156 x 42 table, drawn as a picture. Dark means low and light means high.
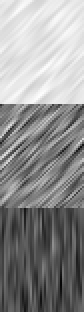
The table splits into 3 rows of 1 panel. Panel 1,1: very high, slanting up to the right, faint in contrast. Panel 2,1: middling, slanting up to the right, strong in contrast. Panel 3,1: low, streaked downward.
